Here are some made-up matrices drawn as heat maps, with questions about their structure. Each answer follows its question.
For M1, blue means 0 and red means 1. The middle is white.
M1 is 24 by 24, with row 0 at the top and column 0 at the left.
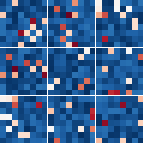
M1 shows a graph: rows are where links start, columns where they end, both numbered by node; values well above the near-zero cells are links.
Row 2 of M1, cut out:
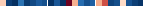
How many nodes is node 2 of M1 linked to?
6
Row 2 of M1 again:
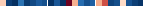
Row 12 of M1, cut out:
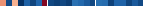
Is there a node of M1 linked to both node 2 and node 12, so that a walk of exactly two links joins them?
yes
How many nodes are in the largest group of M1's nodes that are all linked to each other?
3
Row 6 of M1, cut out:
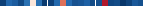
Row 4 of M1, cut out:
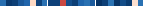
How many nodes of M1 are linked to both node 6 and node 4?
2
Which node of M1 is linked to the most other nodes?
node 2
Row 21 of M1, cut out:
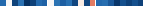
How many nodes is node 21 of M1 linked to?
4
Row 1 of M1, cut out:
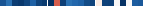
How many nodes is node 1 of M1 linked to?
4
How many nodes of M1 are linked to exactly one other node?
0
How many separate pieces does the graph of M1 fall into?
1
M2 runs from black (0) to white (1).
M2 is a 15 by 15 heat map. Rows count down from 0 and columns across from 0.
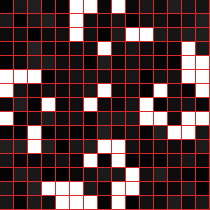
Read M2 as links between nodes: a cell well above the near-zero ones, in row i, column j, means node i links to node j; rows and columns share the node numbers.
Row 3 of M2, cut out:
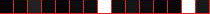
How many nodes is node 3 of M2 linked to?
2
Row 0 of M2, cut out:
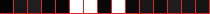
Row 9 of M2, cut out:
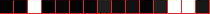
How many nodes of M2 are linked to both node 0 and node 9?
0
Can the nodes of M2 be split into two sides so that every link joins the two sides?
no
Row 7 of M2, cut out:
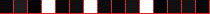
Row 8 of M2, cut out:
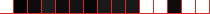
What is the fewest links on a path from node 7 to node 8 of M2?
2
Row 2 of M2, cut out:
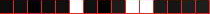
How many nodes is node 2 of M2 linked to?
3
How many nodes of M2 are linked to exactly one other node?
2
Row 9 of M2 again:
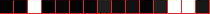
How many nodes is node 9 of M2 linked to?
3
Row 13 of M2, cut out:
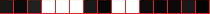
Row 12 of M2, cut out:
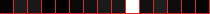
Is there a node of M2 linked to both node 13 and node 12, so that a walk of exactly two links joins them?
yes
